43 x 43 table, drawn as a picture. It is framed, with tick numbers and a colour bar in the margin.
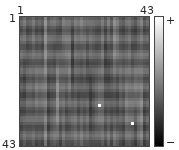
On average the colour sits 40% of the way up the scale. Two lone cells stand out, each far higher than its neighbours. Horizontal stripes repeat 8 times down the table. No overall slope runs across the table.
